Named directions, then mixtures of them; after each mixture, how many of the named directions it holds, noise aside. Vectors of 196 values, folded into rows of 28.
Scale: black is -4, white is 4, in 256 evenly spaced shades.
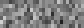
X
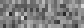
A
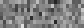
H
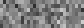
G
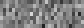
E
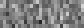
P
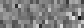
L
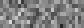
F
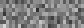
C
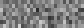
two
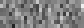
two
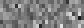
one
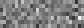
three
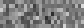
three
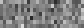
one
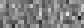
two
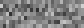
one
